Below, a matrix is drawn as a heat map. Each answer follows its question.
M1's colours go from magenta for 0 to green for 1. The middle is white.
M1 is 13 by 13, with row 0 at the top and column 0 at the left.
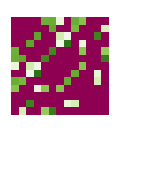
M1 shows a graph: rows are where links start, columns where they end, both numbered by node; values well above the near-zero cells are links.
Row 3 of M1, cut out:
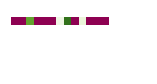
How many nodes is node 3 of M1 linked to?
4
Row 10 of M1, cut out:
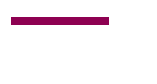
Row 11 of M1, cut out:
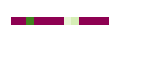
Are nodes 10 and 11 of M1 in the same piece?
no
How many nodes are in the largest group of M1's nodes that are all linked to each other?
3
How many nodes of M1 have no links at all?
1
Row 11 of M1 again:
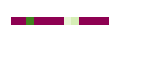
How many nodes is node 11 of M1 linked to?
3
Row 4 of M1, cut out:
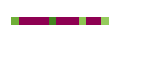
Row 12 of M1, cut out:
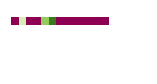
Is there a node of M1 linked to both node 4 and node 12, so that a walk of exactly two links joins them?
yes
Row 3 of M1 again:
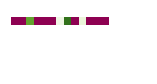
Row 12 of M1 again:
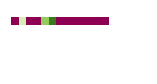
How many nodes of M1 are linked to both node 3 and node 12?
0
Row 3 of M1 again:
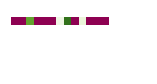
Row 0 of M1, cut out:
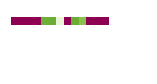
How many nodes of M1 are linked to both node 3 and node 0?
2
